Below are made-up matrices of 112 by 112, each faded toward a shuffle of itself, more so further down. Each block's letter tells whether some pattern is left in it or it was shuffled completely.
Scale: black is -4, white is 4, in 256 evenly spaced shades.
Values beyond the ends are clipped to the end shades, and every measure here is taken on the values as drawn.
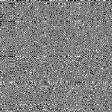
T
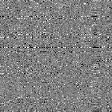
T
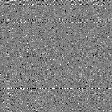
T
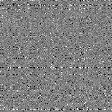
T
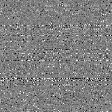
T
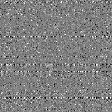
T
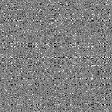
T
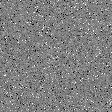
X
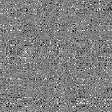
T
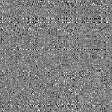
T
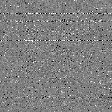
T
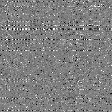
T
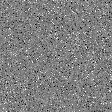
X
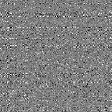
T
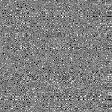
T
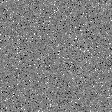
X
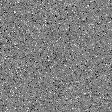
X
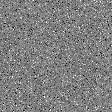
X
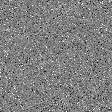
X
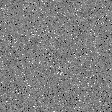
X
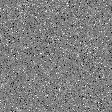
X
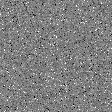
X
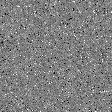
X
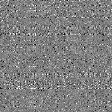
T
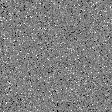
X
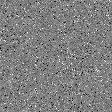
X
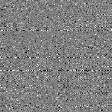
T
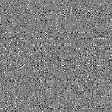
T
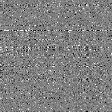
T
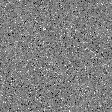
X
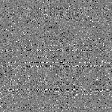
T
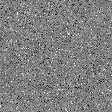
X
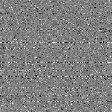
T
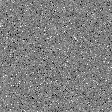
X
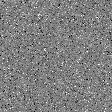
X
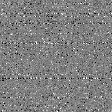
T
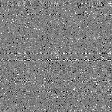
T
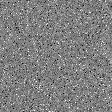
X
